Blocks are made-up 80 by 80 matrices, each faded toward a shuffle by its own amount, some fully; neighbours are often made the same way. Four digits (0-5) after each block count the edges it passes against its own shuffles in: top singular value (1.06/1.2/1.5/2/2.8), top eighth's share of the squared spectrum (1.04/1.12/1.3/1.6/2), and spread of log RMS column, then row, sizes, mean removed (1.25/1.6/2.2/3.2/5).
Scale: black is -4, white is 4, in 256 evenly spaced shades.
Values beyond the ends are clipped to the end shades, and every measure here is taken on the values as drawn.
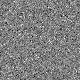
0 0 0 0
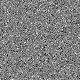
0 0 0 0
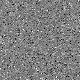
2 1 0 0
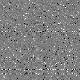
4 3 1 2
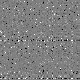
4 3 0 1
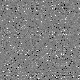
3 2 1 1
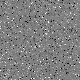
0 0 0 0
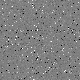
2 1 0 0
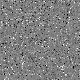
3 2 0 1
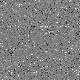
3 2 0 1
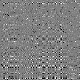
5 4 3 3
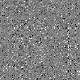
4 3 2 1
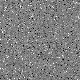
2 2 0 0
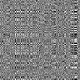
5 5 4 3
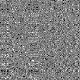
4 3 2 2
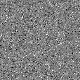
2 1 0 0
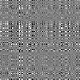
5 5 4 4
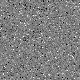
2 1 0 0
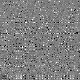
4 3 1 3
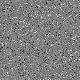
2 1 0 0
